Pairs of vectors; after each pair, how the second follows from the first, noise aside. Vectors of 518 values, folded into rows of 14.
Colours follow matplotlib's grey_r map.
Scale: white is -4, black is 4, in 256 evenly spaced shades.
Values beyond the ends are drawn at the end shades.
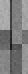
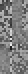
sign-scrambled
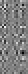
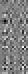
reversed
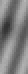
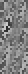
sign-scrambled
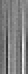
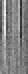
reversed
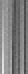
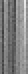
reversed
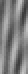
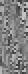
sign-scrambled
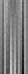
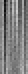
reversed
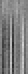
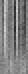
reversed
